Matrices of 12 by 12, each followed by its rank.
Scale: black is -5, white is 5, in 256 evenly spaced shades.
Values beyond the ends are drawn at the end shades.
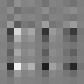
one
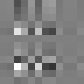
one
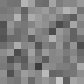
full rank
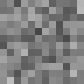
full rank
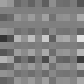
one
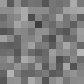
full rank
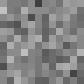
full rank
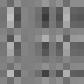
one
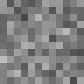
full rank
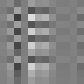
one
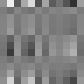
one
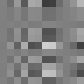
one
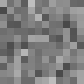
full rank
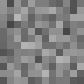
full rank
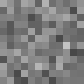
full rank
